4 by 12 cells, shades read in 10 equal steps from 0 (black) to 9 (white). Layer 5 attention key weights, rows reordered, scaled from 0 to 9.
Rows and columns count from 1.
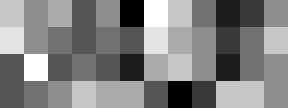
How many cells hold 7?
7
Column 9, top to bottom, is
4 5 5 2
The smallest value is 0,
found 2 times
